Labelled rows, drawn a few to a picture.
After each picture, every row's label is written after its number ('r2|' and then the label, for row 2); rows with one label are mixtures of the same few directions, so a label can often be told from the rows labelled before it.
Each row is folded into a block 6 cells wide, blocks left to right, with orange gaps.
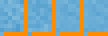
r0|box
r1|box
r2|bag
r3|bag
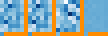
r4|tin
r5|tin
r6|bag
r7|tin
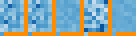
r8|tin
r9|tin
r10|box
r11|box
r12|bag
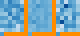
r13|box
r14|tin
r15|tin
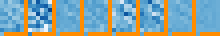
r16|box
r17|box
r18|bag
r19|box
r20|bag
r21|bag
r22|bag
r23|tin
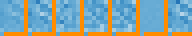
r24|bag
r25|bag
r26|tin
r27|box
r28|box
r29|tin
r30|bag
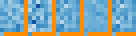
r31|box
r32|tin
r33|tin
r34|bag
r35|tin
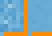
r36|tin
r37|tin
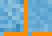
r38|box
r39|box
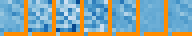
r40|bag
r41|box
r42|box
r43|box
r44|bag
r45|tin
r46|bag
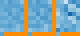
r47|box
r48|box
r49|bag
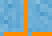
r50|tin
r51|bag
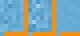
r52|tin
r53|tin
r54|bag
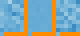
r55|bag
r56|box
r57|box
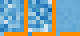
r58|tin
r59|box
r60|box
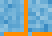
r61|tin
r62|box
